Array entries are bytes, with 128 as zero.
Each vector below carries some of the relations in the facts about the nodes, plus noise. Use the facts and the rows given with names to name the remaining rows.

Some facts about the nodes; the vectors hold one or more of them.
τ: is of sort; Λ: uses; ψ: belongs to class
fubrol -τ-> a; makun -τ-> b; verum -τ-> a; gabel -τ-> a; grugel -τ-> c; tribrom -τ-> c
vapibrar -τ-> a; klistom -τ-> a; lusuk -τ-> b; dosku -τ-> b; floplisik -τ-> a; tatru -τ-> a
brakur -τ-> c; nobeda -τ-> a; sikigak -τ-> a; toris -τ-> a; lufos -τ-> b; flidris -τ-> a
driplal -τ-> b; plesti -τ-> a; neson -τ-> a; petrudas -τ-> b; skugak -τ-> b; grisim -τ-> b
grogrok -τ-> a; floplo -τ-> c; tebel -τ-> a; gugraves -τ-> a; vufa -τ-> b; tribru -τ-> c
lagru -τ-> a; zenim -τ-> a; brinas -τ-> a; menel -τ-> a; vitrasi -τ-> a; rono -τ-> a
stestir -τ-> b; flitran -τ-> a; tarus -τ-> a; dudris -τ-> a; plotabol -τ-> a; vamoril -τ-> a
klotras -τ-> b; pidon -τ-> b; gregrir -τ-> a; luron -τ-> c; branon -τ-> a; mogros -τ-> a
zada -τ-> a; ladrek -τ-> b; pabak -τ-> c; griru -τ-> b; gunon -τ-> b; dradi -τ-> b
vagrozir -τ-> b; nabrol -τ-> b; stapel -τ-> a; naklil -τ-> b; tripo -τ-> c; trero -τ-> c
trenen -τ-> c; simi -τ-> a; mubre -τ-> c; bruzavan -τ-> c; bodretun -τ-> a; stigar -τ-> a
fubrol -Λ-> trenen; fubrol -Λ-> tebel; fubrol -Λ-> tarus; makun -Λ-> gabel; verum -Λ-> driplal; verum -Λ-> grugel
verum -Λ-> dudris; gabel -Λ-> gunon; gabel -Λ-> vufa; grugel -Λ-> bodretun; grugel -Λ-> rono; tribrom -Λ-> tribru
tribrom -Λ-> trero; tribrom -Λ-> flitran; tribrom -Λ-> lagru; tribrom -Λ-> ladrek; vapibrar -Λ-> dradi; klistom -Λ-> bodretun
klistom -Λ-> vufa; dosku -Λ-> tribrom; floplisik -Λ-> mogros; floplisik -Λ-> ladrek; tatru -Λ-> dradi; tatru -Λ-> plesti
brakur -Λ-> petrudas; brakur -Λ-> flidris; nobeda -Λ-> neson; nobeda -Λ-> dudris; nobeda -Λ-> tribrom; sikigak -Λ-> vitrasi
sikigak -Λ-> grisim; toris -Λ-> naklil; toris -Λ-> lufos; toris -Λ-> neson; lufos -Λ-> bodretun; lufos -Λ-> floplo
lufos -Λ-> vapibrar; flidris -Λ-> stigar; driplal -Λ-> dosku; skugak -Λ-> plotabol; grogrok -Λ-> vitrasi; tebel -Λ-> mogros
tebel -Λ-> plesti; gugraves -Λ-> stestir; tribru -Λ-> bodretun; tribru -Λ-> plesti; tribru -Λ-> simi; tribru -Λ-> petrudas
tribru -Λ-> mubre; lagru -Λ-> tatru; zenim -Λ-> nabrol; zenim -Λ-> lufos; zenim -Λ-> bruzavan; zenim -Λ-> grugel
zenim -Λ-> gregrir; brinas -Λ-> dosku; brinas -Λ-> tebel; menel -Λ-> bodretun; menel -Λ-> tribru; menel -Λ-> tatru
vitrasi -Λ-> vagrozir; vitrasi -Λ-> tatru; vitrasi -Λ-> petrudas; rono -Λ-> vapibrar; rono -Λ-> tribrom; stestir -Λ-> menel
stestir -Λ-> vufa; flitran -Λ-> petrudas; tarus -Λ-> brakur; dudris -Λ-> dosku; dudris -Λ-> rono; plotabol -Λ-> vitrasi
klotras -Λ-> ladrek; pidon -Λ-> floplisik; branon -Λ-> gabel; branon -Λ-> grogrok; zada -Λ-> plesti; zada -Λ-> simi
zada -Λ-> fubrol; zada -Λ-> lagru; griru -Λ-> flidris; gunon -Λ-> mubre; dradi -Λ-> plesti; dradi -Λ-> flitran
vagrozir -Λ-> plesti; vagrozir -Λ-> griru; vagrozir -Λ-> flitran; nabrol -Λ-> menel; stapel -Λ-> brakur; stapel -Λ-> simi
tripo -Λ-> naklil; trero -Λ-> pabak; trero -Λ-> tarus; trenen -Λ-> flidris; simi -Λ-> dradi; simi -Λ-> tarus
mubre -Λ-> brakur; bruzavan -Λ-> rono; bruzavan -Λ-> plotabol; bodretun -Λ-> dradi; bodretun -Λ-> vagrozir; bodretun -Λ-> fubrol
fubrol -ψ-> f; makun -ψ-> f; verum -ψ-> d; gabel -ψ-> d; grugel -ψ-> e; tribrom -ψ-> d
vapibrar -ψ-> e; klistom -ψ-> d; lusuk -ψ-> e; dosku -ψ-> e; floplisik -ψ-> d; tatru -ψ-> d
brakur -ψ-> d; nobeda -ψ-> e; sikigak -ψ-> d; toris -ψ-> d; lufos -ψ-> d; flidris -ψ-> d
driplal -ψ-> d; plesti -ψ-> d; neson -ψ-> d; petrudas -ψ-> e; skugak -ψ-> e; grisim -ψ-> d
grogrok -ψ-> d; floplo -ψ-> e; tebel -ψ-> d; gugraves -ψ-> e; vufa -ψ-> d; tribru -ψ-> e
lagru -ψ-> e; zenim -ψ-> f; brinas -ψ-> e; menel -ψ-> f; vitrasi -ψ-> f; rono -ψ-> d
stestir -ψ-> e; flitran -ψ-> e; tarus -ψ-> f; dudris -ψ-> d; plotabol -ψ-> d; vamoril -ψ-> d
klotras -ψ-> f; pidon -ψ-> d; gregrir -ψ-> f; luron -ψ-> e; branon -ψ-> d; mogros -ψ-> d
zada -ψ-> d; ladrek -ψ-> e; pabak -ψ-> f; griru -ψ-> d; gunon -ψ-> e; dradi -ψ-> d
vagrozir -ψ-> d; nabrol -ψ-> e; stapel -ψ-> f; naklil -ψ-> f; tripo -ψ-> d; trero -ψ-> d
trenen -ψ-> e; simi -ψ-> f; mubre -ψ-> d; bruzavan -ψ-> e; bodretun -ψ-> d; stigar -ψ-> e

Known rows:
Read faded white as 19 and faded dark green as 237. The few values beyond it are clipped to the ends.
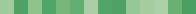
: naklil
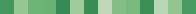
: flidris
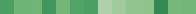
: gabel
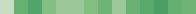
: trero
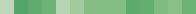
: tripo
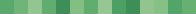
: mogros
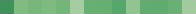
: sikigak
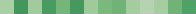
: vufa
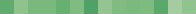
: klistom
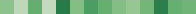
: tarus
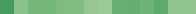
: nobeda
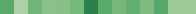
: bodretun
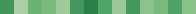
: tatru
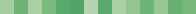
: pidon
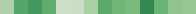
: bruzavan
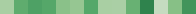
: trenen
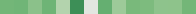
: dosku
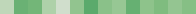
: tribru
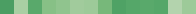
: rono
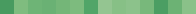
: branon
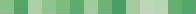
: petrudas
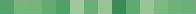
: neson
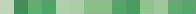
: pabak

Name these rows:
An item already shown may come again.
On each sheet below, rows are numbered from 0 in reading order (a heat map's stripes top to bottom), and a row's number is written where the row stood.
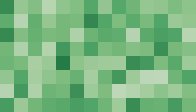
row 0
flitran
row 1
bodretun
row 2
grogrok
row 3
stapel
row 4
floplisik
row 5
petrudas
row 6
stestir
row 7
tebel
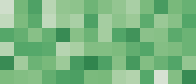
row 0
mubre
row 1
brakur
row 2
mogros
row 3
tripo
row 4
tatru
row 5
griru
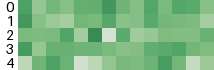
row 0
zada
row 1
lagru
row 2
driplal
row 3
brinas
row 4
grugel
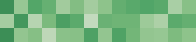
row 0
dudris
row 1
ladrek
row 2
flitran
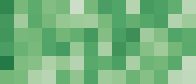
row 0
plotabol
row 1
rono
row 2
plesti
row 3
stigar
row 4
vitrasi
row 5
menel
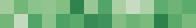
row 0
gunon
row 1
simi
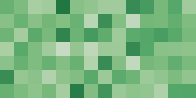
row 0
floplisik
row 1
skugak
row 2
fubrol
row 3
tribrom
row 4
skugak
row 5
flitran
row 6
vagrozir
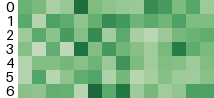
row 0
floplisik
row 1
vapibrar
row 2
makun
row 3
tarus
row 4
lufos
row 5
nabrol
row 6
dradi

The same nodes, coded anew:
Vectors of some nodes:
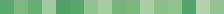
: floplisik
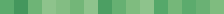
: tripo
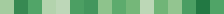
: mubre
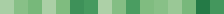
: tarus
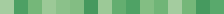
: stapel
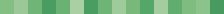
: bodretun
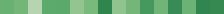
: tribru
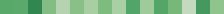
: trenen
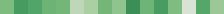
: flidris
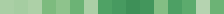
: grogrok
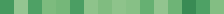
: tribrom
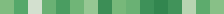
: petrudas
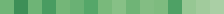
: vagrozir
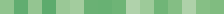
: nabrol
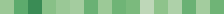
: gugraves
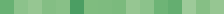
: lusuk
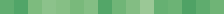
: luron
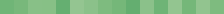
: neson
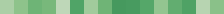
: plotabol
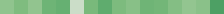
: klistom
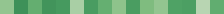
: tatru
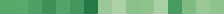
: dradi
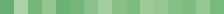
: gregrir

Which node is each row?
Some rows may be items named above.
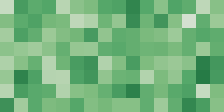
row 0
vitrasi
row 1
flidris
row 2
stapel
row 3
branon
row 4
tarus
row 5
mubre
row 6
vitrasi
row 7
tribrom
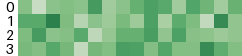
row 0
sikigak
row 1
trenen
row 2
stigar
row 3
bruzavan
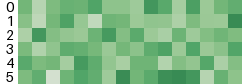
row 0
flitran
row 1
menel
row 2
gunon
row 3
lagru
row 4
floplisik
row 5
petrudas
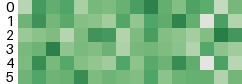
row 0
vitrasi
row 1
griru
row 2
tarus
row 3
brinas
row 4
griru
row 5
plesti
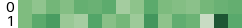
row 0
fubrol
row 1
brakur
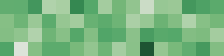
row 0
trero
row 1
nabrol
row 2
skugak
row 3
rono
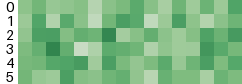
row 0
gabel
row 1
stestir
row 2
simi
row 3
grugel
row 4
vapibrar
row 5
lufos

